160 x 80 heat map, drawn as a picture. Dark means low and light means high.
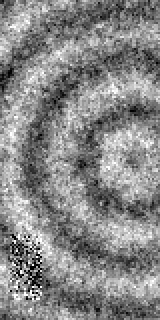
Odd patch: rougher, in the bottom left. Slope: none. Grain: blotchy. Odd rows or columns: none. Rings: centred on the middle right. Roughest part: bottom left.
